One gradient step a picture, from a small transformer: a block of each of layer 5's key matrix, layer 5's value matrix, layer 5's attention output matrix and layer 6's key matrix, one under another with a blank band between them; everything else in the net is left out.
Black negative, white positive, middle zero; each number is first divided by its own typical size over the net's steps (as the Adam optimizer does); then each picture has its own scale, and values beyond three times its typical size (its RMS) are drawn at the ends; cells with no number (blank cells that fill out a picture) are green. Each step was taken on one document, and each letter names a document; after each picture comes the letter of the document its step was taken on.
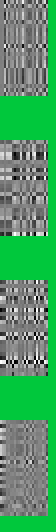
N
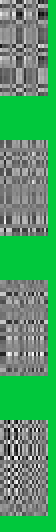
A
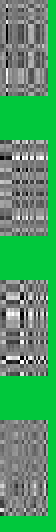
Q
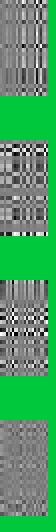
N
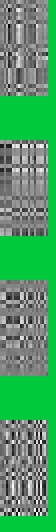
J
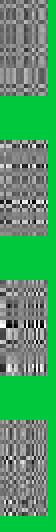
A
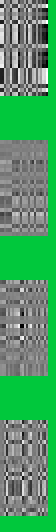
Q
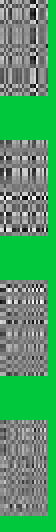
A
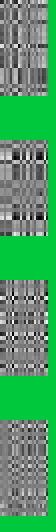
N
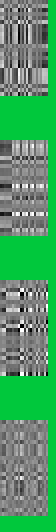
Q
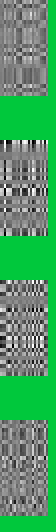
A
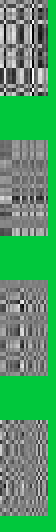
Q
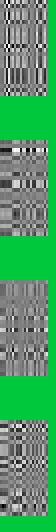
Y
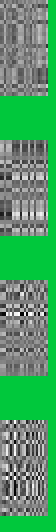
J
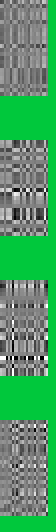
N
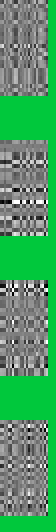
Y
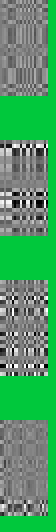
N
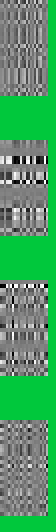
Y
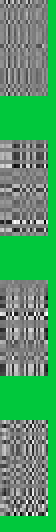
Y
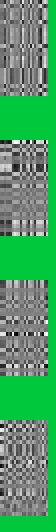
Y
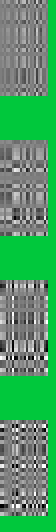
N
